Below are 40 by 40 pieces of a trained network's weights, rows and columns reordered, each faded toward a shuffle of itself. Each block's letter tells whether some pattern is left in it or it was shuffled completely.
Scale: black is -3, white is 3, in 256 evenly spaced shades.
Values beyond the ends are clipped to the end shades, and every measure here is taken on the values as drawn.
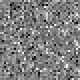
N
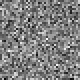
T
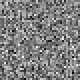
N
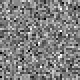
N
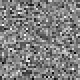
N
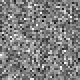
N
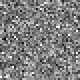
T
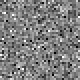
T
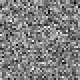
T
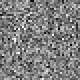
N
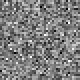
N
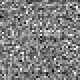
N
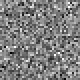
T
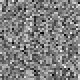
N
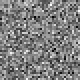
N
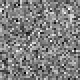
T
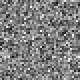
T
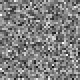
T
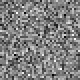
T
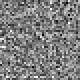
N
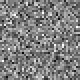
T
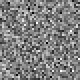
T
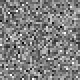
T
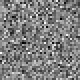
N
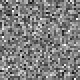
T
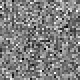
T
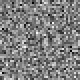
N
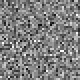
T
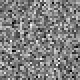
T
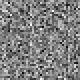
N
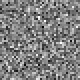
T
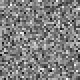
T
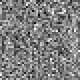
N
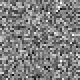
N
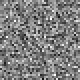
T
